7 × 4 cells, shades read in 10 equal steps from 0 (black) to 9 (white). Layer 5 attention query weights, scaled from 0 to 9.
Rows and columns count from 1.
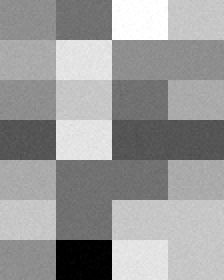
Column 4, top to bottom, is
7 5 6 3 6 7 7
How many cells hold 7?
6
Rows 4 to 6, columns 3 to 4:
3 3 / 4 6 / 7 7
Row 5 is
6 4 4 6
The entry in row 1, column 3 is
9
